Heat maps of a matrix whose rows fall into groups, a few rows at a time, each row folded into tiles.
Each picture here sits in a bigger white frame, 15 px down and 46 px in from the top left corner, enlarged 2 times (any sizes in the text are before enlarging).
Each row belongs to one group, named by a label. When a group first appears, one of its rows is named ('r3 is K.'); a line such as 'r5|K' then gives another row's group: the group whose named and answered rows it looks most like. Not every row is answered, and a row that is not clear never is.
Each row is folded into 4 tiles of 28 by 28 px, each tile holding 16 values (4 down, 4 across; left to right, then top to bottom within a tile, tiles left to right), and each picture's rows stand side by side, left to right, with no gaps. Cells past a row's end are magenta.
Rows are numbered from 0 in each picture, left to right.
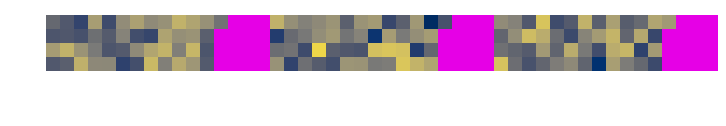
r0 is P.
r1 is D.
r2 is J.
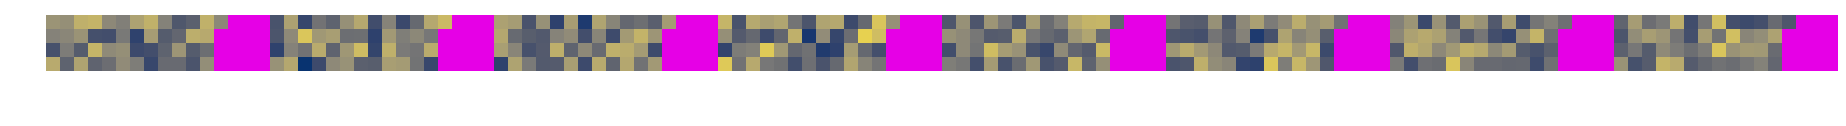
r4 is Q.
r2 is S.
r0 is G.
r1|J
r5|P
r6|J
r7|D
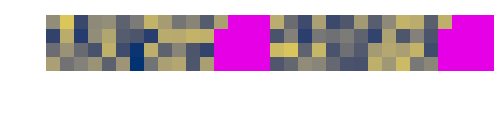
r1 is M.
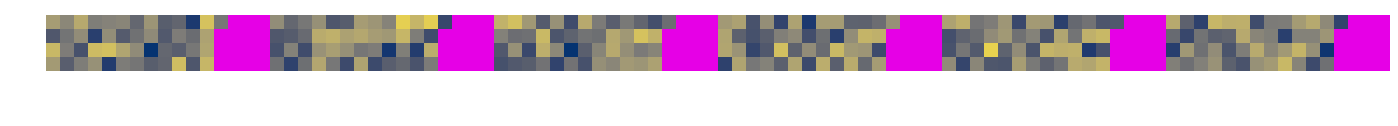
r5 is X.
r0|G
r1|Q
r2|D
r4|D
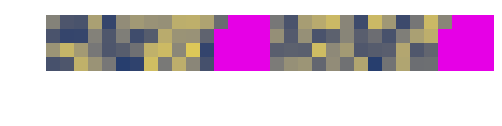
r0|P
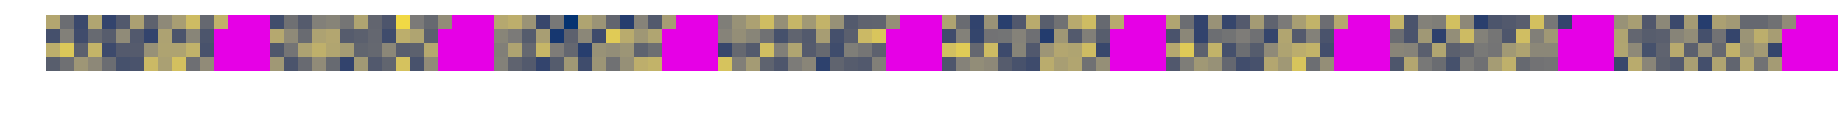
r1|Q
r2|D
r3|G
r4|M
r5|M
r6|X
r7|S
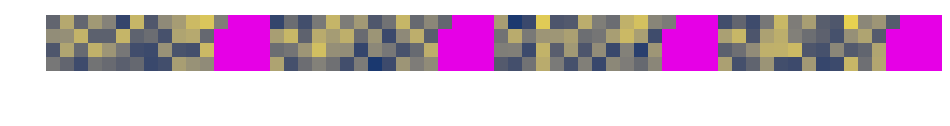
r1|Q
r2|Q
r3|Q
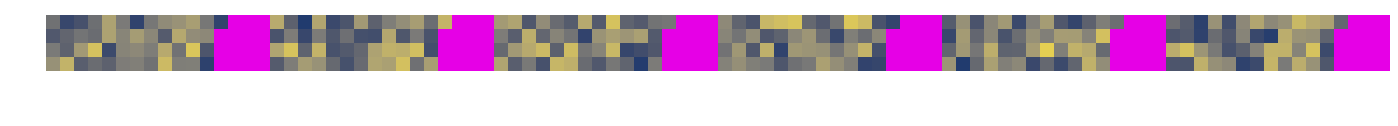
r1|M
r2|J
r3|X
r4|D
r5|P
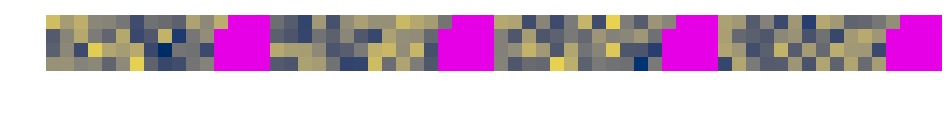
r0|G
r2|J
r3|S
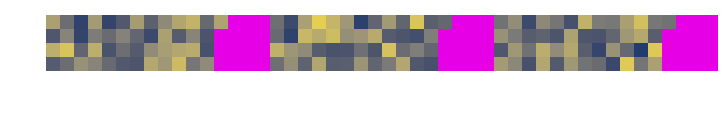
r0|M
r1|X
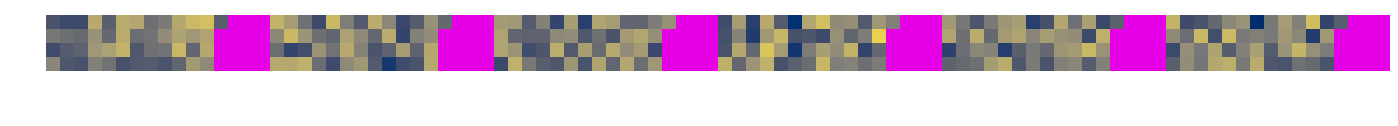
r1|G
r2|S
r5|X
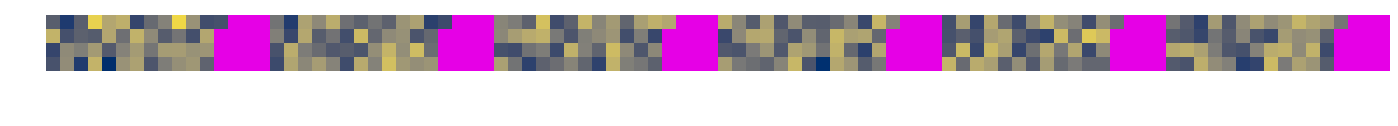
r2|J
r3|J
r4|D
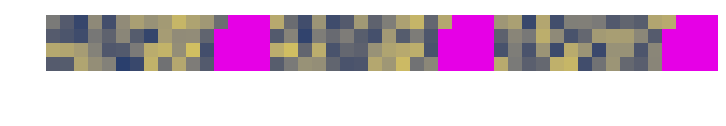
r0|P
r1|M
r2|J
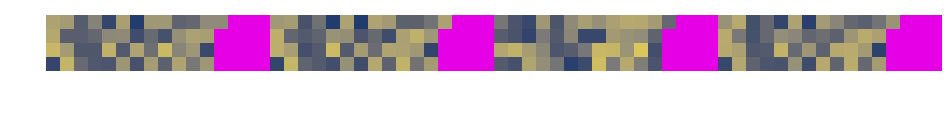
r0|S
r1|S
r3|S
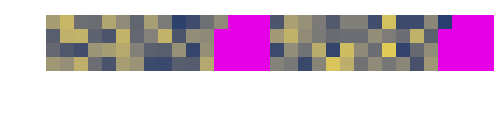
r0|G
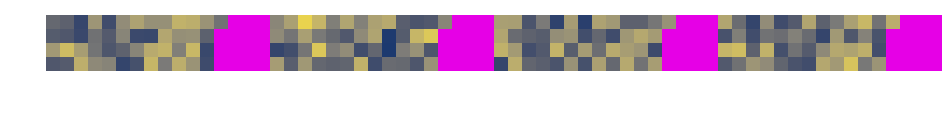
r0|P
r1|G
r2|S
